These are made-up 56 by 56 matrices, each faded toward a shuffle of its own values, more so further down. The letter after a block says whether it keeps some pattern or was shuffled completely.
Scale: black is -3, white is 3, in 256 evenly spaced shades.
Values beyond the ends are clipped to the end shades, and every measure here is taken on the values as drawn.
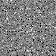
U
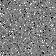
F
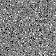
U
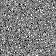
F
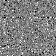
U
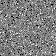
F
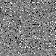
U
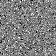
F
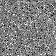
F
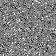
F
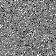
F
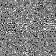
U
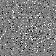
U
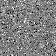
F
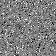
F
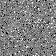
F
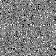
U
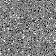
U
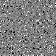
U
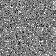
U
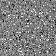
U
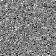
U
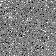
F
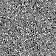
F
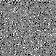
U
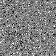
U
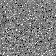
F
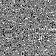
U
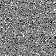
U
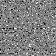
U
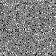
U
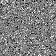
F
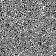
U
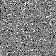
U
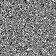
F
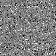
U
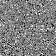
U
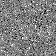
F
